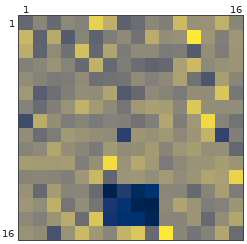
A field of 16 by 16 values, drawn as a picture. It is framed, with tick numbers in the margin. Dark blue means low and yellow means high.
Ninth with the lowest average: bottom middle. Odd patch: lower, in the bottom middle. Roughest part: bottom middle. Slope: none.
